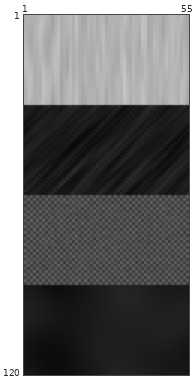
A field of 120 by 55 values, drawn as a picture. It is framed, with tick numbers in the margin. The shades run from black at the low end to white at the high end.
The table splits into 4 rows of 1 panel. Panel 1,1: high, streaked downward, faint in contrast. Panel 2,1: very low, slanting up to the right, faint in contrast. Panel 3,1: low, checkered. Panel 4,1: very low, smooth, faint in contrast.
